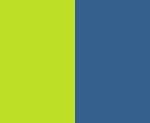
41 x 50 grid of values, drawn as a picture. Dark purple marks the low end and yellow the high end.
It is made of 1 by 2 panels. Panel 1,1: very high, flat. Panel 1,2: low, flat.
